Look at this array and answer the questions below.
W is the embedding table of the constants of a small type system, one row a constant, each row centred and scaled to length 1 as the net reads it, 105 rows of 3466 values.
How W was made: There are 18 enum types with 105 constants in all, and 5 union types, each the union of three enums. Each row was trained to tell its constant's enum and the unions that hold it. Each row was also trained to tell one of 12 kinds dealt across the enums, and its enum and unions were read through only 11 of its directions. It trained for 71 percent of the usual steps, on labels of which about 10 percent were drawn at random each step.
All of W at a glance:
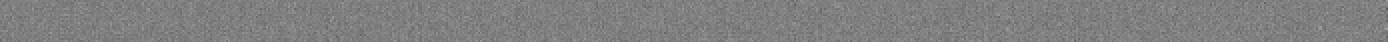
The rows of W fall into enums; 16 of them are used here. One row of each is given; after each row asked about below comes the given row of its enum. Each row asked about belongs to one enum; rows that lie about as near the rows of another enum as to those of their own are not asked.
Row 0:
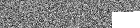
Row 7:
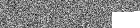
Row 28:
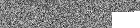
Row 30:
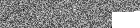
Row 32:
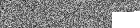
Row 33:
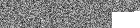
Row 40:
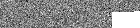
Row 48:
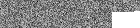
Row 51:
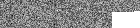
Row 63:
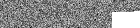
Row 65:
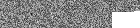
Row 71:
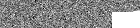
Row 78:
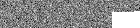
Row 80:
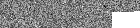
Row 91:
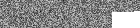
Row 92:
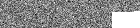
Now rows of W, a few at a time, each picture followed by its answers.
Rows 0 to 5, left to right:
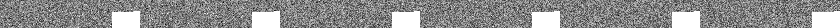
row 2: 80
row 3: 51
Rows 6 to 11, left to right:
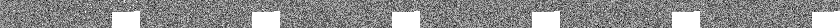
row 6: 65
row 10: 78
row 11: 7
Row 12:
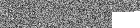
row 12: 30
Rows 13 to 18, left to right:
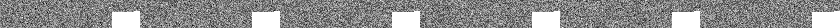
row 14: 48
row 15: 91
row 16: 7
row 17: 40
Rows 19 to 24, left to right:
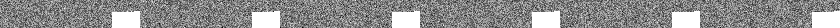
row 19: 91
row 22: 33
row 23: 51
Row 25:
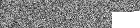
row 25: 32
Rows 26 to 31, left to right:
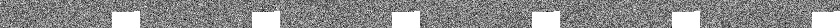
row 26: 91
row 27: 48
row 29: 7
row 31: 63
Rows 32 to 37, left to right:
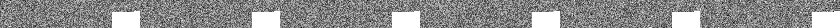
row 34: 0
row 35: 0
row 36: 28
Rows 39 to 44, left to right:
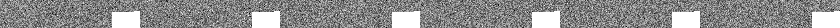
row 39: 0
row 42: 28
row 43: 30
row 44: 80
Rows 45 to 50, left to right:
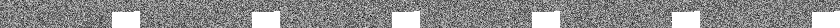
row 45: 63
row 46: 40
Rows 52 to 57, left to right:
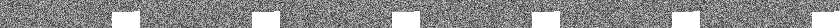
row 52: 7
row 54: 7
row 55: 51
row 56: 65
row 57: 63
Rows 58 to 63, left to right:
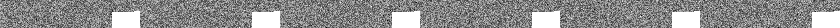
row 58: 65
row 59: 91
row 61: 65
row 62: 30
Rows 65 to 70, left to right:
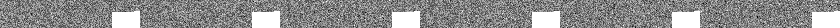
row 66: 51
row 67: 48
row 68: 7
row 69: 33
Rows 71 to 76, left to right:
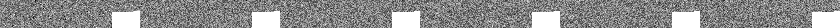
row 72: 65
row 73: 48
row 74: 63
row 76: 80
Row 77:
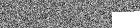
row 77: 91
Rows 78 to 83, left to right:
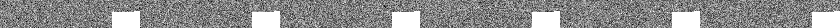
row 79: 78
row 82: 51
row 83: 40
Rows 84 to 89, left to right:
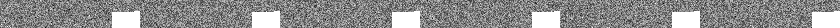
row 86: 48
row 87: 91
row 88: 30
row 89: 80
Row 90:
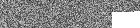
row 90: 40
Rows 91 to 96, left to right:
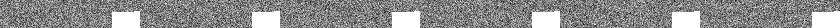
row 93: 28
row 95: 92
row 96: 40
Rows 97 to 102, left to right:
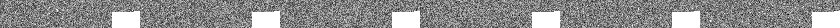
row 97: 92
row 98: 33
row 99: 30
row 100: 80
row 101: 65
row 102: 48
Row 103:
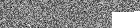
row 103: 40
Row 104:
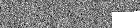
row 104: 28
